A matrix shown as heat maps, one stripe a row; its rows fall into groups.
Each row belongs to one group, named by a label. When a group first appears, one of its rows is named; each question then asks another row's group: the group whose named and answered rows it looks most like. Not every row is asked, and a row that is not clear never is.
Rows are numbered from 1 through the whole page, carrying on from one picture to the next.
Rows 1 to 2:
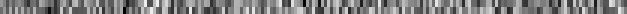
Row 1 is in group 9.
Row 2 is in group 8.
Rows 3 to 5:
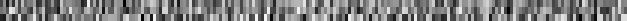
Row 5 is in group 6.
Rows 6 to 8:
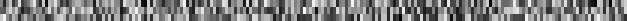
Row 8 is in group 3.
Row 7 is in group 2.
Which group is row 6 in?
6
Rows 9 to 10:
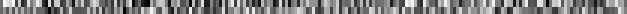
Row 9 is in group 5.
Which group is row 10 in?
8
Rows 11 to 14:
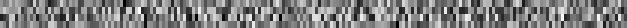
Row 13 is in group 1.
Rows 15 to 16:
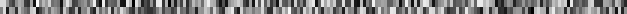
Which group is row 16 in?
1
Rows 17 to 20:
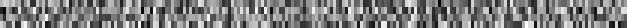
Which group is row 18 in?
6
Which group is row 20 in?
3
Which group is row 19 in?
9
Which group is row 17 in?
5
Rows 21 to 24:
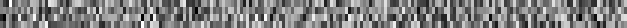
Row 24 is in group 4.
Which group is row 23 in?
6
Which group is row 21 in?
6
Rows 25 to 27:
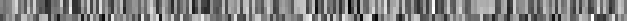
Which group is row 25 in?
8
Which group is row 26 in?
8
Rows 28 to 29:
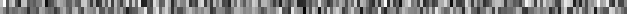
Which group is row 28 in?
3
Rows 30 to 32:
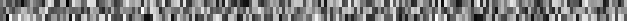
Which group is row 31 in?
4
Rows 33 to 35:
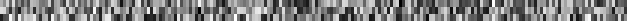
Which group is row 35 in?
1
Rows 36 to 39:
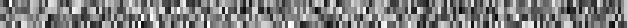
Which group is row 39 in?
3
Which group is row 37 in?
2
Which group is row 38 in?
4
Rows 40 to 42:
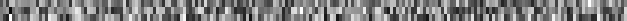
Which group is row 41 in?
2
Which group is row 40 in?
1
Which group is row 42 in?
6
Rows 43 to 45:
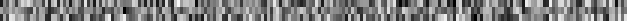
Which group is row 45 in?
1
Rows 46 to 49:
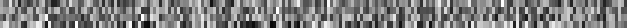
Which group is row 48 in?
4
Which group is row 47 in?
5
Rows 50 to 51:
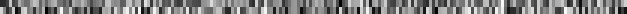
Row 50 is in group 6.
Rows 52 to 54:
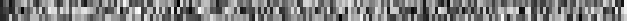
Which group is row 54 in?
6
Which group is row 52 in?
4
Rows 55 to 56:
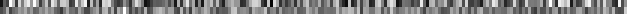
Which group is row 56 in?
4
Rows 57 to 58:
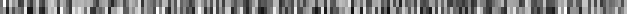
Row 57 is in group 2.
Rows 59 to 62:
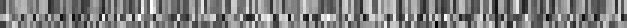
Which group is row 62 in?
8
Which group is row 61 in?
5
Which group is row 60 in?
4
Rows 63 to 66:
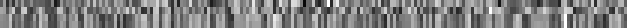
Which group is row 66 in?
9
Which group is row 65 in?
9
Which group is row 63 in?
8
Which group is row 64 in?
3
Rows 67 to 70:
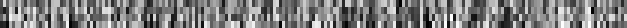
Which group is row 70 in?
1
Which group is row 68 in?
1
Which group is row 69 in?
1
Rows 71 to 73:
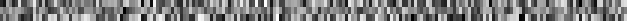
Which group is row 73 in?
2
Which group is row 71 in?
6
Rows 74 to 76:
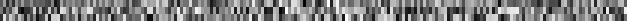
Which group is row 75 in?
2
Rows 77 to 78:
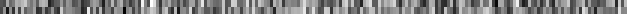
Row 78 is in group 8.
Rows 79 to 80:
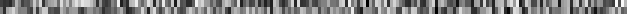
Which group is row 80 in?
9
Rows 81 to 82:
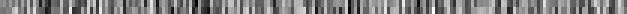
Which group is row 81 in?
8
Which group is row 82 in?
8
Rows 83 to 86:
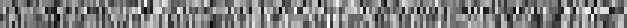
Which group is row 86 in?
8
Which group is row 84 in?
3
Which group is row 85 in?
8
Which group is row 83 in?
9
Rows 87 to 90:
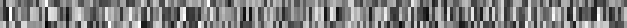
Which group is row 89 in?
6
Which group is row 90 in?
3
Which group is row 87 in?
9
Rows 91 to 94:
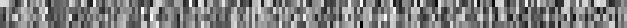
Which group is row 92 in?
4
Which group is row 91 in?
3
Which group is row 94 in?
4
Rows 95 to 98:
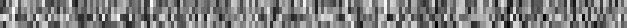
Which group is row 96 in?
8
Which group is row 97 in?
5
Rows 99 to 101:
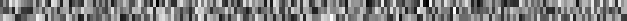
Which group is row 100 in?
2
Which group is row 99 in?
1
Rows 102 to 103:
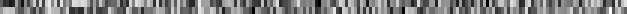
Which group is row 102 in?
2
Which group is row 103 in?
5
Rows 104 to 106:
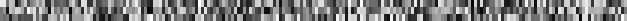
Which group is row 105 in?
1
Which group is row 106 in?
2
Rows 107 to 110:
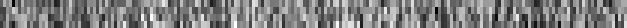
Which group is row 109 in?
4
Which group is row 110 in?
4
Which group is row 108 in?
8
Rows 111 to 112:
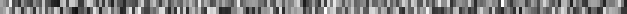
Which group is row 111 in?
9
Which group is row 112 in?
5
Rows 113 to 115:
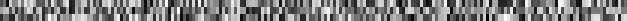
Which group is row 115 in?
2
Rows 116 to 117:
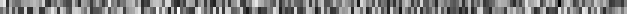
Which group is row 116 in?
3
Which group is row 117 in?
2
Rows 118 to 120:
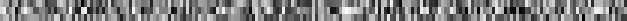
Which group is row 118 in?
3
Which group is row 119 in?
3
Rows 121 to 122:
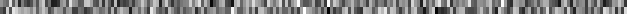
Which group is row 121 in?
9
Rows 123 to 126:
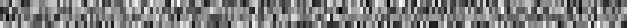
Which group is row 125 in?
8
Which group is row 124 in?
6
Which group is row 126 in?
3
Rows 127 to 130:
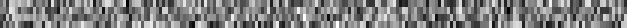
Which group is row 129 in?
4
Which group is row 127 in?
1
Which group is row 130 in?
2
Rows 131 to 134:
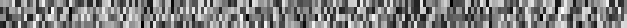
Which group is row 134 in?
6
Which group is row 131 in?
3
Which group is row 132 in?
1
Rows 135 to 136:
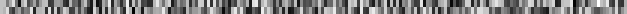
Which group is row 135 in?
3
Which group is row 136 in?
5
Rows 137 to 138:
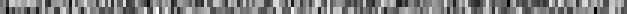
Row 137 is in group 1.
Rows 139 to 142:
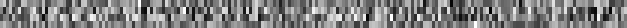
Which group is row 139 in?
3
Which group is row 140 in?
6
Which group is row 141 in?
2
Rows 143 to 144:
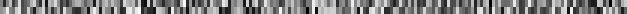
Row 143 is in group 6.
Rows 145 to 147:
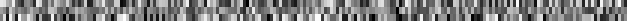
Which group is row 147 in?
1
